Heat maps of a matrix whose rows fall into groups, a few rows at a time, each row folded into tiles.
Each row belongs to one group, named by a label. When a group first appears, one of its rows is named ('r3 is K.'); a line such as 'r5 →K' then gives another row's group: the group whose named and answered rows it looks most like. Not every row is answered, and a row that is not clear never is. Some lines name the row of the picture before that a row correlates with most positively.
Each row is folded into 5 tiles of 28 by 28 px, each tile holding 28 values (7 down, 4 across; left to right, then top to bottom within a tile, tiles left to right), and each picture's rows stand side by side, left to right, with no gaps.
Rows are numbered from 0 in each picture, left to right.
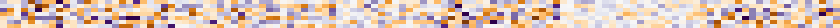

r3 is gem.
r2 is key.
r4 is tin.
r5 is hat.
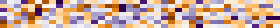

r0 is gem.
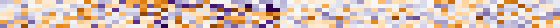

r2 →gem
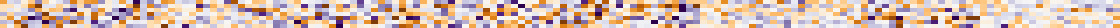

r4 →gem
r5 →key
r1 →key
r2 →gem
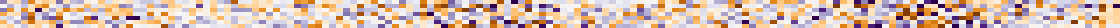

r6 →tin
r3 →key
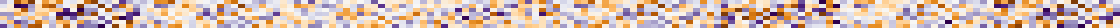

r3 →hat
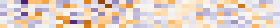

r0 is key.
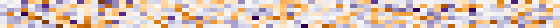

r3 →key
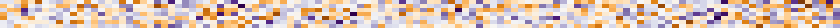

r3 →gem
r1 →tin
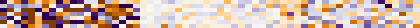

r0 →gem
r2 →key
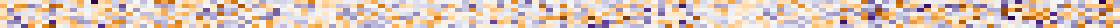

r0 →key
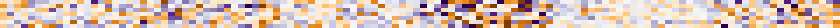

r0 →key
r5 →hat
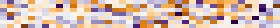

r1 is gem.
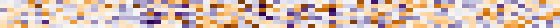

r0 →gem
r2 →key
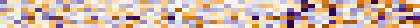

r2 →key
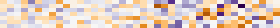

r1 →tin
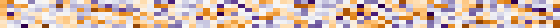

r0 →key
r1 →tin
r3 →key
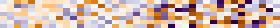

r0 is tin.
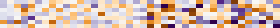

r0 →hat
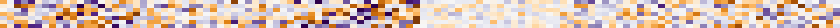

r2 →hat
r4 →tin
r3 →key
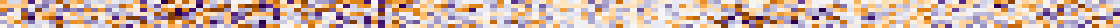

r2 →key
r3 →key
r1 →gem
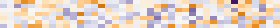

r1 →key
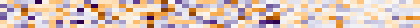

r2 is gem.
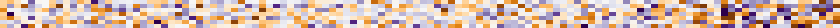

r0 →key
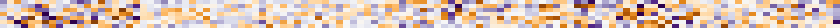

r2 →gem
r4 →tin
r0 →gem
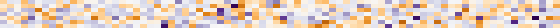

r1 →hat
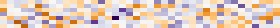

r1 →tin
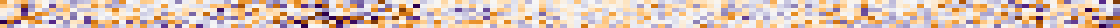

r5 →hat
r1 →hat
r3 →hat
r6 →hat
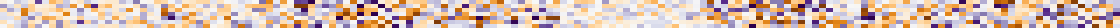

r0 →hat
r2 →tin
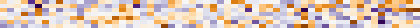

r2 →key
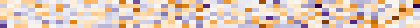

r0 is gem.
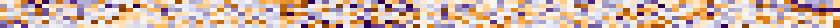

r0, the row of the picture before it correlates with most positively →2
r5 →key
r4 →tin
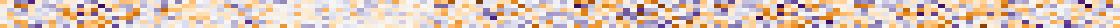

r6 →tin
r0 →tin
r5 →tin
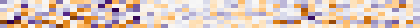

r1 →hat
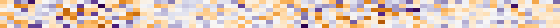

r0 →tin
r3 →hat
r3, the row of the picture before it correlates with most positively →2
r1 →tin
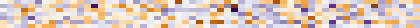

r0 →hat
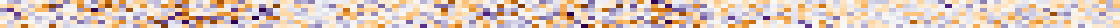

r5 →hat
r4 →key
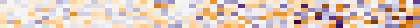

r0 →hat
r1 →tin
